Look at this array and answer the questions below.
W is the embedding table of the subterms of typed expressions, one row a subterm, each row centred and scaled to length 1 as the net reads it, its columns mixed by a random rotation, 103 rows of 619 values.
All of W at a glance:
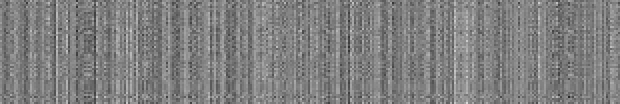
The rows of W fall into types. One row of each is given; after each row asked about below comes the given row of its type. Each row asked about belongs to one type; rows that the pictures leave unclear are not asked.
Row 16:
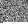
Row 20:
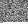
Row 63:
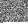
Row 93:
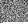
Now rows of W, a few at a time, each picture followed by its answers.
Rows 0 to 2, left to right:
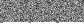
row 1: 20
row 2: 16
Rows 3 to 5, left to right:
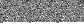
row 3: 16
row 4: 20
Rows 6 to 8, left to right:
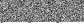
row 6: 20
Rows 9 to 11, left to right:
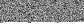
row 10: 16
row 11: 20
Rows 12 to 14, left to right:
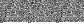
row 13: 93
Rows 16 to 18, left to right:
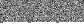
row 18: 16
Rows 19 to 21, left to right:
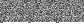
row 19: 63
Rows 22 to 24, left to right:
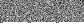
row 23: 63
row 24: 93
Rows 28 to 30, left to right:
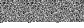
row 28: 93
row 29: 93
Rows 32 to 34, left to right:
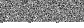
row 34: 93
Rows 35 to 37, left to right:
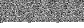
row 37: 20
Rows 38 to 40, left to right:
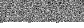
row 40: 93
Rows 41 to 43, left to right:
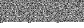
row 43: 20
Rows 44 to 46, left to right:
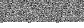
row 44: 20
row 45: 93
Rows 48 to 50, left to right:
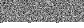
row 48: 93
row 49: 63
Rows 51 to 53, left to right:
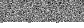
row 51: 20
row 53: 93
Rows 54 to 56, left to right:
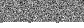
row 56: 16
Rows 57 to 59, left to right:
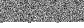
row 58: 16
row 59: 20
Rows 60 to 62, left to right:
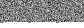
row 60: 16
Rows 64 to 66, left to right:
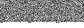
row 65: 63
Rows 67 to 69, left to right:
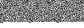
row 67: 16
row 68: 20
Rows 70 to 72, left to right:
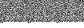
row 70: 63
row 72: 20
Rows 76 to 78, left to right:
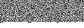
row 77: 16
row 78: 20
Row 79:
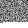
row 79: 16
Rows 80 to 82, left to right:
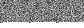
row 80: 93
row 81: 20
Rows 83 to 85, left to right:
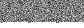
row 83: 20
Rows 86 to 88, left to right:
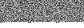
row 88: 93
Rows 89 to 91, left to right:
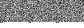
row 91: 93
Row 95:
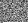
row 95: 20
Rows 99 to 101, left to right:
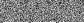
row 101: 93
